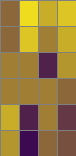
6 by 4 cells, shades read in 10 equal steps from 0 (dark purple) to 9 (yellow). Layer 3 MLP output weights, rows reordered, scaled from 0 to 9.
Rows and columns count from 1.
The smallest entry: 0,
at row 6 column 2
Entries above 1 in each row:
4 4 3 4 3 3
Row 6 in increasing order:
0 3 4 6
